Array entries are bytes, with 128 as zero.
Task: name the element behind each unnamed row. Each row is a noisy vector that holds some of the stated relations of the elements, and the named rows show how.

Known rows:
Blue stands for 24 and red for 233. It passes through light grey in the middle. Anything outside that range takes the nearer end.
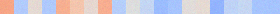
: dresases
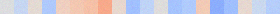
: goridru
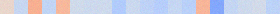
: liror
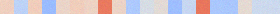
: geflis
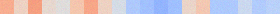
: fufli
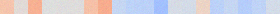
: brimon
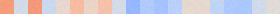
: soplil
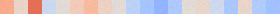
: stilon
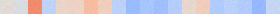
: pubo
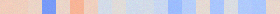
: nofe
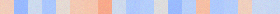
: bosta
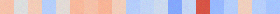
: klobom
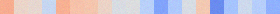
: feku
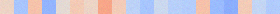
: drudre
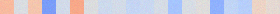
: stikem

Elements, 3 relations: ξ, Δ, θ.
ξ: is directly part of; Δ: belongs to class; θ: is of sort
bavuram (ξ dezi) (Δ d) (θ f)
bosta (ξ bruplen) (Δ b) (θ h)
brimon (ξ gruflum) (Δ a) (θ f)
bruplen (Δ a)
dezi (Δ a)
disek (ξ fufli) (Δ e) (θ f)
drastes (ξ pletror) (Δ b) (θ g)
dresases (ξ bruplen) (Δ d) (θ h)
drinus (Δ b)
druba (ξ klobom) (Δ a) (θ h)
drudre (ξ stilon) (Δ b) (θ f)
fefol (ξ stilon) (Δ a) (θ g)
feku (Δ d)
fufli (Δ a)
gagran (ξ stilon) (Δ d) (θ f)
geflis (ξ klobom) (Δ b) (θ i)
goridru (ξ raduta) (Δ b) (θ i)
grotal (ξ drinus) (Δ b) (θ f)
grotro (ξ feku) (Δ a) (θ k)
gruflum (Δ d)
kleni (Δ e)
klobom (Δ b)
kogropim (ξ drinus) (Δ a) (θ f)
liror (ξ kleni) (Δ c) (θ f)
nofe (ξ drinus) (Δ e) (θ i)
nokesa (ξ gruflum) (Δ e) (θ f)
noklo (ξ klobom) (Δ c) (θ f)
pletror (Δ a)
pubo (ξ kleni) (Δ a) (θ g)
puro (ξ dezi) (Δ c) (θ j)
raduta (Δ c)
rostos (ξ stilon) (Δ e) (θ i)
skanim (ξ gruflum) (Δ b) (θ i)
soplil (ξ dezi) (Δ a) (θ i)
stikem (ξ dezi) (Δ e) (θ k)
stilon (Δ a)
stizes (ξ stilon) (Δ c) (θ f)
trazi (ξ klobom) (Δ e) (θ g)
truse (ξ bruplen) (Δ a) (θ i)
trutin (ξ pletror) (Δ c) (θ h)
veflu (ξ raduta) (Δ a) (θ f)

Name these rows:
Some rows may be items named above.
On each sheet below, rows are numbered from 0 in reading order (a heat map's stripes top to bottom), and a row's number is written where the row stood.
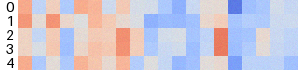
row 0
bavuram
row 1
dezi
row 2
geflis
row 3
geflis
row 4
dresases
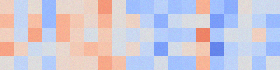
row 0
drastes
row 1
gagran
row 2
noklo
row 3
gruflum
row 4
grotal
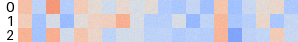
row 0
stizes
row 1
bosta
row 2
puro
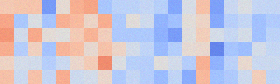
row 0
kleni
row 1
dresases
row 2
bruplen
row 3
bavuram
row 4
skanim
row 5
trutin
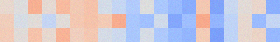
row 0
raduta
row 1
drinus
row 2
raduta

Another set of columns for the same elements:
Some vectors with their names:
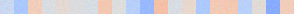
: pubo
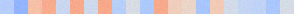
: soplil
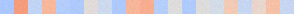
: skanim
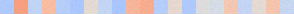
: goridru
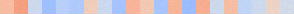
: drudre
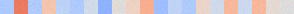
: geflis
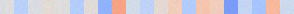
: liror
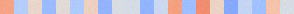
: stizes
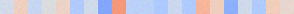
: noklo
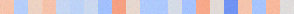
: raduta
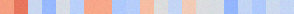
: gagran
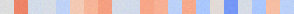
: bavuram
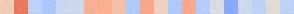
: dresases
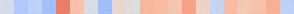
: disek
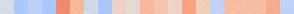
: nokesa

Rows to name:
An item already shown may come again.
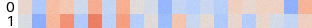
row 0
bruplen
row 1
dezi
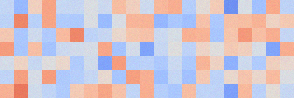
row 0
puro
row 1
klobom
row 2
kleni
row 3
stilon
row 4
noklo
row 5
drinus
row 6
gruflum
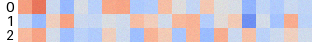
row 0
gagran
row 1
puro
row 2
drudre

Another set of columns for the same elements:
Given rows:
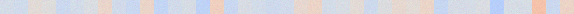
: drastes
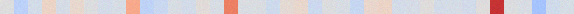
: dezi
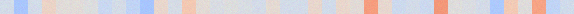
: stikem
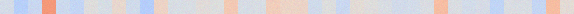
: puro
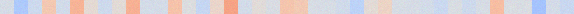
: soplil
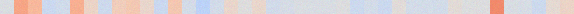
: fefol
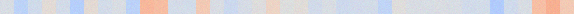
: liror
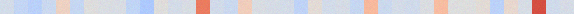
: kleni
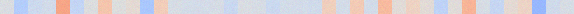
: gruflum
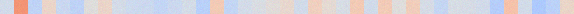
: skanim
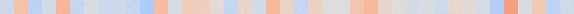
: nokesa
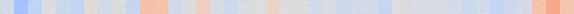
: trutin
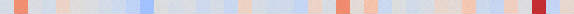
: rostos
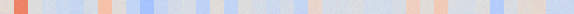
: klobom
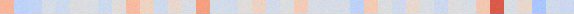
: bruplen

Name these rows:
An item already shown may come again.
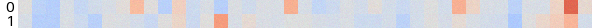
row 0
noklo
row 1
raduta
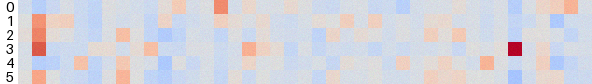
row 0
raduta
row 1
drinus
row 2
klobom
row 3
stilon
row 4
feku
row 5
klobom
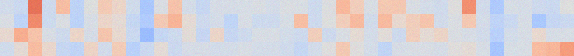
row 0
gagran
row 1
dresases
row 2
geflis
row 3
stizes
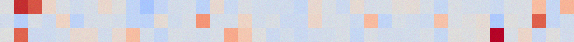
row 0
drudre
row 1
kleni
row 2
stilon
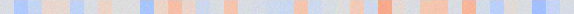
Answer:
bavuram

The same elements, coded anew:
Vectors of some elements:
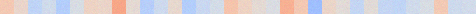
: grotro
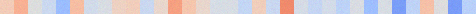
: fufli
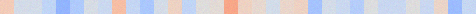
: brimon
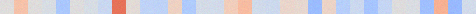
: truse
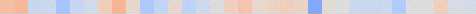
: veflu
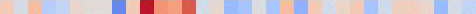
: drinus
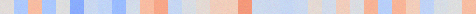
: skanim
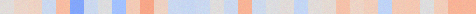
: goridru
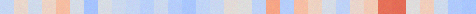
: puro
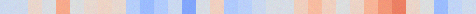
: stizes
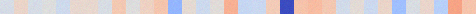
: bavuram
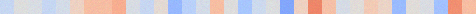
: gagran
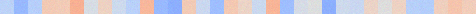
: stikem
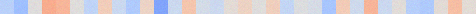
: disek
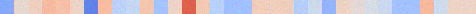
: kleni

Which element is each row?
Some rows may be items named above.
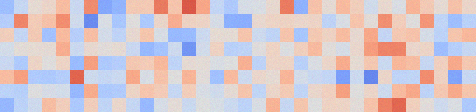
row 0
klobom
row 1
raduta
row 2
drudre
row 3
stizes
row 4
geflis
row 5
dezi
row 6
geflis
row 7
noklo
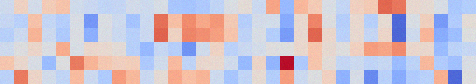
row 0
puro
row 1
gruflum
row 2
gruflum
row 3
stizes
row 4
stilon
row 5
bruplen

